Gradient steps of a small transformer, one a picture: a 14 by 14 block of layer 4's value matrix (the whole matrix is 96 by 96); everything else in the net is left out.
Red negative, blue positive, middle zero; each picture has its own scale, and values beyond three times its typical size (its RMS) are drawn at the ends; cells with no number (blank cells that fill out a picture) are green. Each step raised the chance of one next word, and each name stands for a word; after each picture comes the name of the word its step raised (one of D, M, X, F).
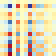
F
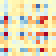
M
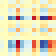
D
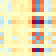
M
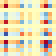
F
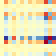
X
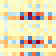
X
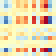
M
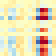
D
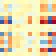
M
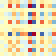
F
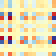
X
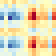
D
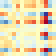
M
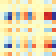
D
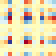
X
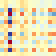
M
